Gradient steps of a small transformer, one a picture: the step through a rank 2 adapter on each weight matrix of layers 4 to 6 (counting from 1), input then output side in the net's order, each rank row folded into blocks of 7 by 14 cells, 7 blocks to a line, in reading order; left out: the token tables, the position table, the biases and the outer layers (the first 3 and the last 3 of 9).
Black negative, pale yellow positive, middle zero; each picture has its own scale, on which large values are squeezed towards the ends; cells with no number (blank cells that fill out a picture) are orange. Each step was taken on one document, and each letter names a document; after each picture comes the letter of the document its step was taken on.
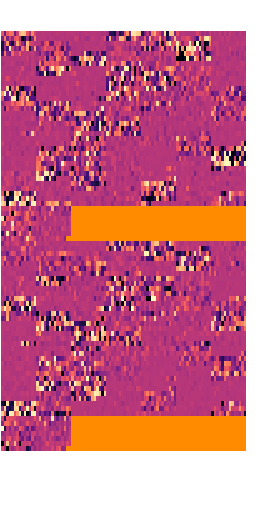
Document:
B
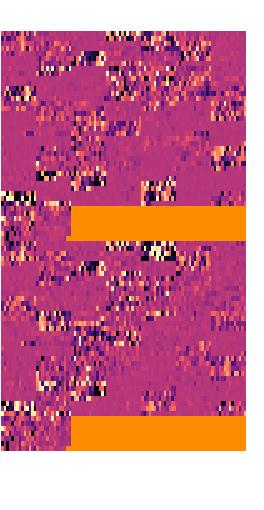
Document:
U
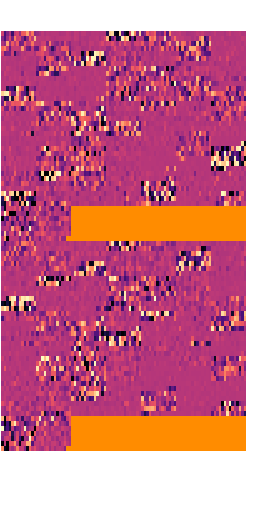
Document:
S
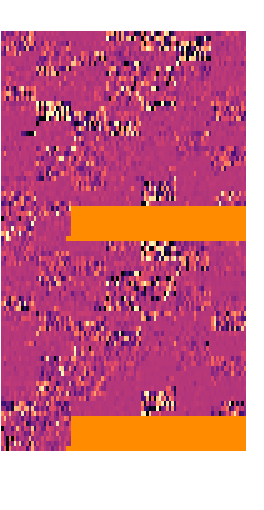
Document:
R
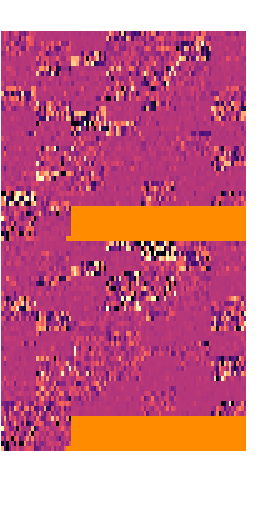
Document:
R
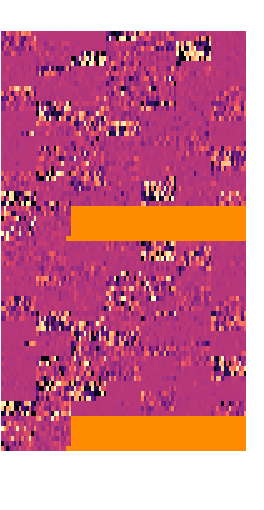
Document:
B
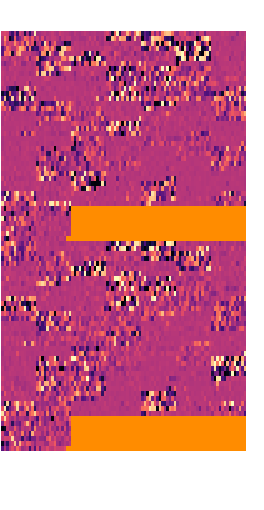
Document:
U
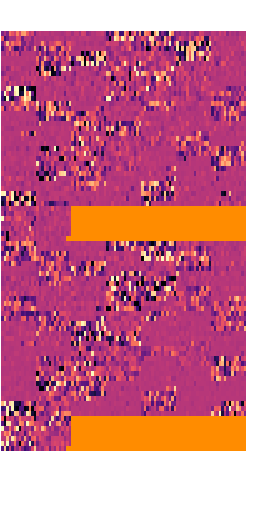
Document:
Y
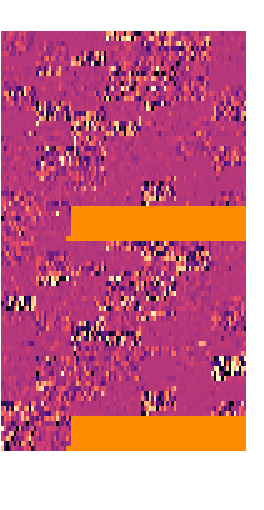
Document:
R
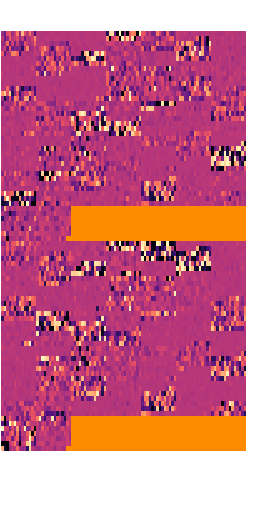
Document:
B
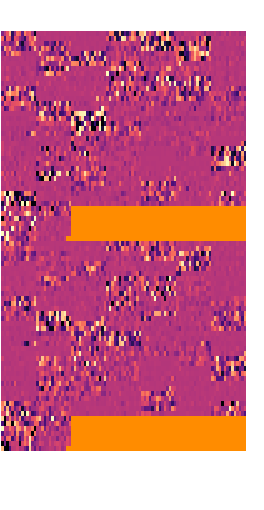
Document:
B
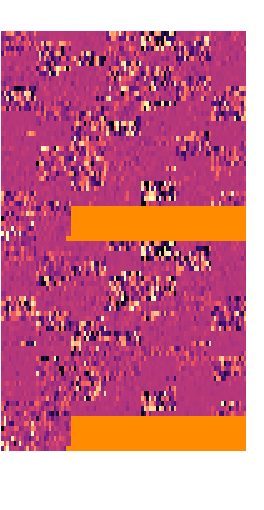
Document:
Y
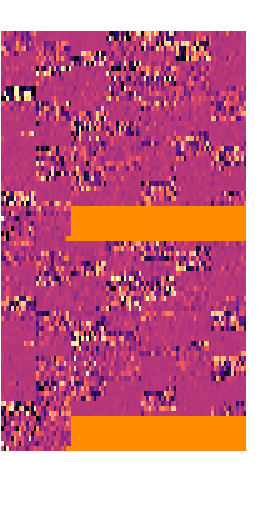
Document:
Y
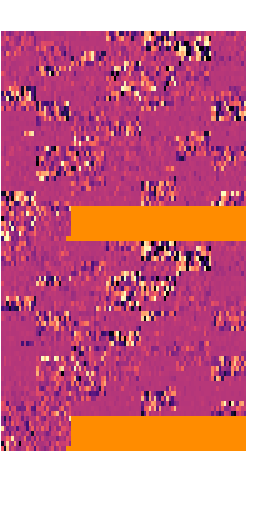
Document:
Y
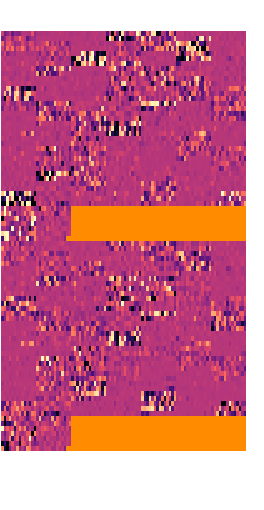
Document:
B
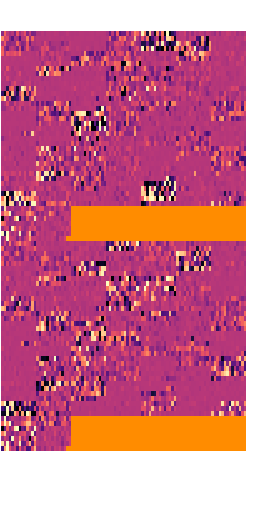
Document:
S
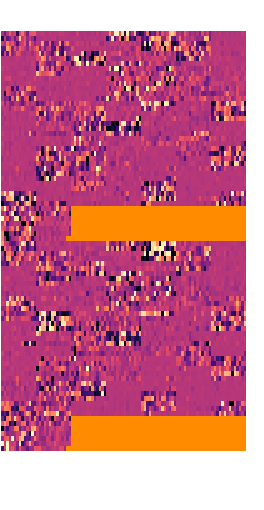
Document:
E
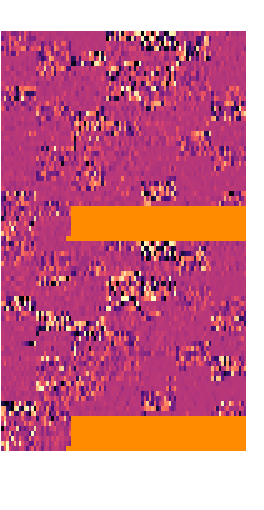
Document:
R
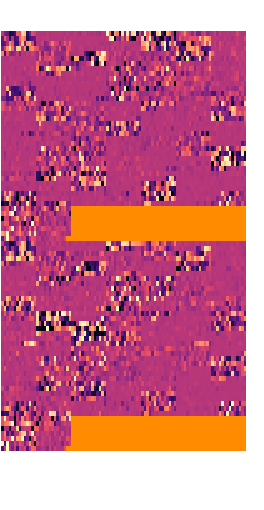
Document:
E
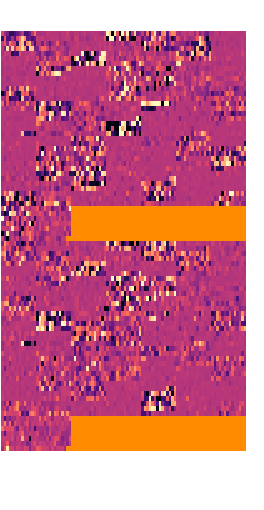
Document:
E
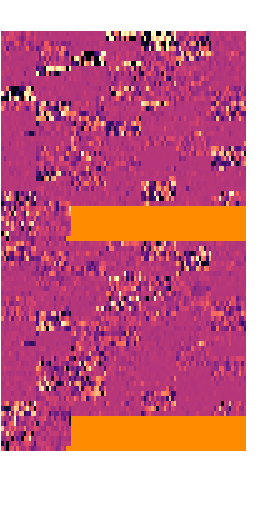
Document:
E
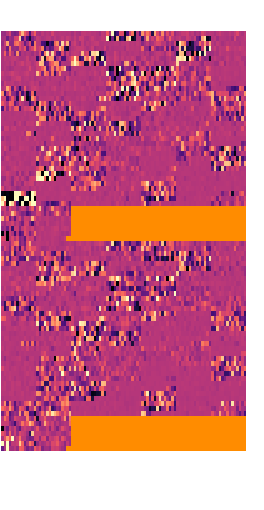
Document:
R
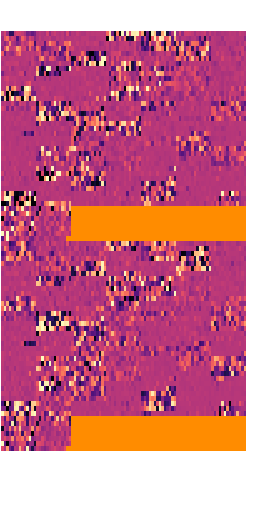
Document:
E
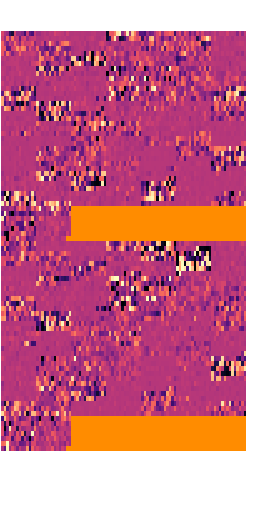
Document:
U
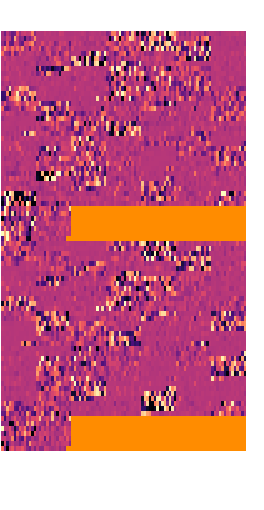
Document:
B
